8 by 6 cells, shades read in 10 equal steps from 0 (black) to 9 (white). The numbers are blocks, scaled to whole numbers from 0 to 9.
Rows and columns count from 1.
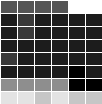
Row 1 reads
3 3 3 3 9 9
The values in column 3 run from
1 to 7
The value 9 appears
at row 1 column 5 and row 1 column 6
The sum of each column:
22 23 20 21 20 21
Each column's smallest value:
1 1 1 1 0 0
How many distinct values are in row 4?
1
